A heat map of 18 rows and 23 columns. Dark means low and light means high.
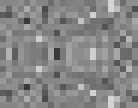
Stripes: none. Average level on the scale: 50%. Histogram: heavy tails on both sides. Mirror symmetry: top to bottom. Slope: none. Grain: fine.
